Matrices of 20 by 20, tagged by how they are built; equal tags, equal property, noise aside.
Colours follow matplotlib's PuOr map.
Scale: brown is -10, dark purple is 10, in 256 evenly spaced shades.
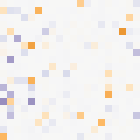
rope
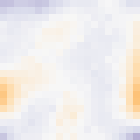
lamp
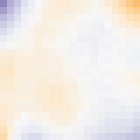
lamp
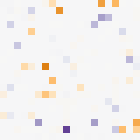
rope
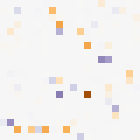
rope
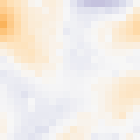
lamp
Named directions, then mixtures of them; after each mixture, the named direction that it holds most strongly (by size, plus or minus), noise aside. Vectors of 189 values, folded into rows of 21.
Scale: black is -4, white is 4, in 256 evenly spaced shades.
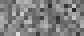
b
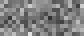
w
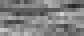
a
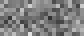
w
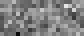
b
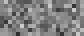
b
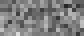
b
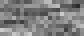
a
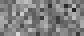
b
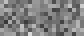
w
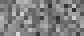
b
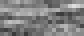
a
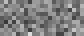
w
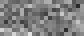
w
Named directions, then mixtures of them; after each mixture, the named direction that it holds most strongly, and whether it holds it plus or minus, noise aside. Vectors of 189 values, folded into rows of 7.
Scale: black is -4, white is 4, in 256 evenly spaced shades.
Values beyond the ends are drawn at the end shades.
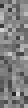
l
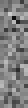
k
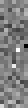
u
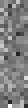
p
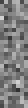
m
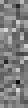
m, minus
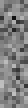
k, plus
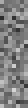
u, plus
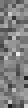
p, minus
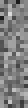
p, minus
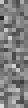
m, minus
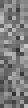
l, plus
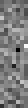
u, minus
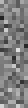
u, plus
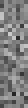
l, plus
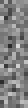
m, plus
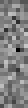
k, plus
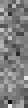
p, plus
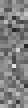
u, plus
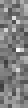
k, minus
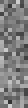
p, plus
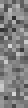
l, minus
